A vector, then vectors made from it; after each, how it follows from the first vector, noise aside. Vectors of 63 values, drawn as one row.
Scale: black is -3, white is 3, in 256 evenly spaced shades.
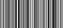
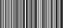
wrapped around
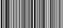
wrapped around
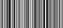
reversed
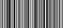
reversed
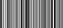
wrapped around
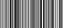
wrapped around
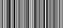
reversed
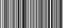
wrapped around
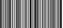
wrapped around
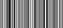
reversed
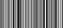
wrapped around
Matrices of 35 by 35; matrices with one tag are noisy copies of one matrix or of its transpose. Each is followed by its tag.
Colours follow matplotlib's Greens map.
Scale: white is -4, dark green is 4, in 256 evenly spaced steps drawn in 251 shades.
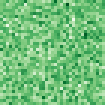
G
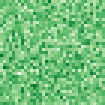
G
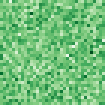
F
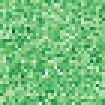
F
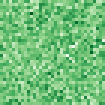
F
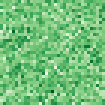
F
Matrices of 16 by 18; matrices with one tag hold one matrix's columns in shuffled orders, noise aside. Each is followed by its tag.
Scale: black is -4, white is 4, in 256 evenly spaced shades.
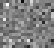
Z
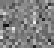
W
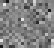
Z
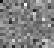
Z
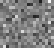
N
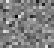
N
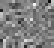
Z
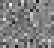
Z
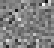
Z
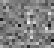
W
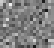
Z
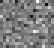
N
